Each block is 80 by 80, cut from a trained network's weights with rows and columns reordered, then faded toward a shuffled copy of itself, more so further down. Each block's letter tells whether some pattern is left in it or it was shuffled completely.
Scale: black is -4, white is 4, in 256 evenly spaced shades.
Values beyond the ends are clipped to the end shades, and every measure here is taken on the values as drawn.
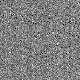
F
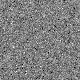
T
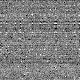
F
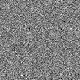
F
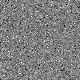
T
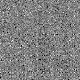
F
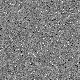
T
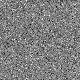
T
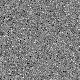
T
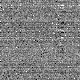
F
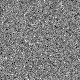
T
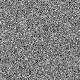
T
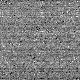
F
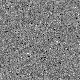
T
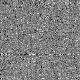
F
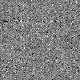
F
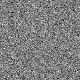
F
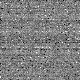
F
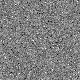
T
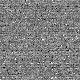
F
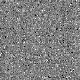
F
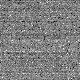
F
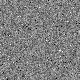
T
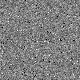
T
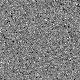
T
